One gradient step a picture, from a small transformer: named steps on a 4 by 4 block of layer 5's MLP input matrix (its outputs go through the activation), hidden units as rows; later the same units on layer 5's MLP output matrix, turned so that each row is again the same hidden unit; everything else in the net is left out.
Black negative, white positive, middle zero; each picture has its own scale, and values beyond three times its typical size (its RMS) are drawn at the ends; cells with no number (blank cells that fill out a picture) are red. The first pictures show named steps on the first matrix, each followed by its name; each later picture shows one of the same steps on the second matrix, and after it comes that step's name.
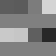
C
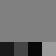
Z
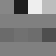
C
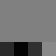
Z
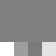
Z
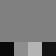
Z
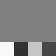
Z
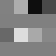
C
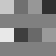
C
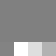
Z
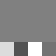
Z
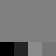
Z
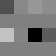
C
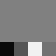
Z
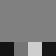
Z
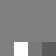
Z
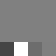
Z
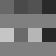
C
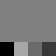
Z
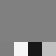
Z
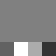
Z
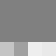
Z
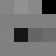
C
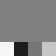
Z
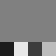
Z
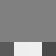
Z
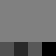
Z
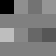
C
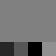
Z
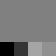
Z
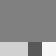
Z
